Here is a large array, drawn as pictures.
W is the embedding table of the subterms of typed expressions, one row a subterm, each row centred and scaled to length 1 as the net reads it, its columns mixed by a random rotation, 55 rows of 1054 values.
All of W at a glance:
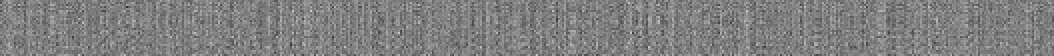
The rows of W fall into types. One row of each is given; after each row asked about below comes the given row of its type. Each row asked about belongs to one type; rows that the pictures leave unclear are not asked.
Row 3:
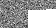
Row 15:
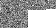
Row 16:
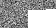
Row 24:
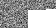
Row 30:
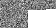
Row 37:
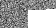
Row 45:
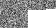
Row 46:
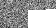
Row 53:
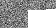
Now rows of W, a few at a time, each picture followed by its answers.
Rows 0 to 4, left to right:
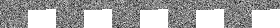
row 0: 45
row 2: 30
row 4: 16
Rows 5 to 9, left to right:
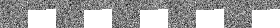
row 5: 3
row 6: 15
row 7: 15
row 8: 3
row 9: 16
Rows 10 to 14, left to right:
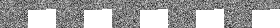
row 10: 24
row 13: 24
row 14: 30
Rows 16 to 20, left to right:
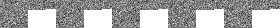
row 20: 24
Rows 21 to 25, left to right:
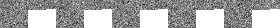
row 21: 3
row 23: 16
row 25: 15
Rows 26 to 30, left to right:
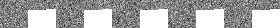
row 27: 15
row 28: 37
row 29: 16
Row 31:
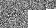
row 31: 45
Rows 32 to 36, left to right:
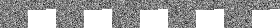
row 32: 24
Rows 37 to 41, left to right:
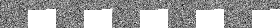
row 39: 15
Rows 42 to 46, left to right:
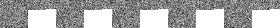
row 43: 45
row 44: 45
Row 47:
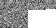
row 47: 46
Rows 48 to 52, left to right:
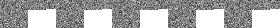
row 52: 3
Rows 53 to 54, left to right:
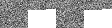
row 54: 24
